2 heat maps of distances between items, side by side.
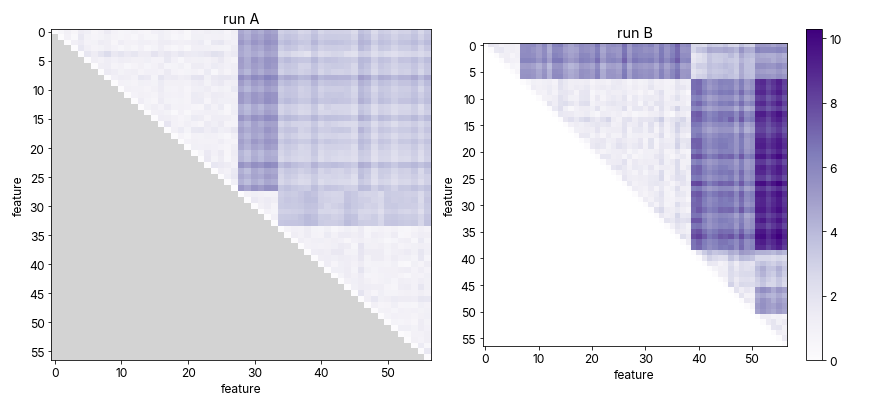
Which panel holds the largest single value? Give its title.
run B
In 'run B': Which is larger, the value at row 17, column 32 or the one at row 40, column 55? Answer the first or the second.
the second
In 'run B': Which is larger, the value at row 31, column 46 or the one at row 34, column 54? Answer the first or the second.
the second
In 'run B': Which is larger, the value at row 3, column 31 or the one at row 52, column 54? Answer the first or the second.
the first
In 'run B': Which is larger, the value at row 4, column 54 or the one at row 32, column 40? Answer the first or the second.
the second
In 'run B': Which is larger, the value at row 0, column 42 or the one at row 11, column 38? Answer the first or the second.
the first
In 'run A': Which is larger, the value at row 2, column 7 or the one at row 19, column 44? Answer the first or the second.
the second
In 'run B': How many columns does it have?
57
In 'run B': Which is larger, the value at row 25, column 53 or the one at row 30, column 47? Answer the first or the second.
the first
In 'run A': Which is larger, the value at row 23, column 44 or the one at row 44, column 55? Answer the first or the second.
the first
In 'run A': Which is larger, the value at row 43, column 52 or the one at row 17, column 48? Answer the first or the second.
the second
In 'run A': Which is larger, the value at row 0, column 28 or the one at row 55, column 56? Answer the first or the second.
the first
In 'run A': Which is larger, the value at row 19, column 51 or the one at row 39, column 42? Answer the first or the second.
the first
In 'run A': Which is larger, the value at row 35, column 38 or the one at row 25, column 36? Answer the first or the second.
the second
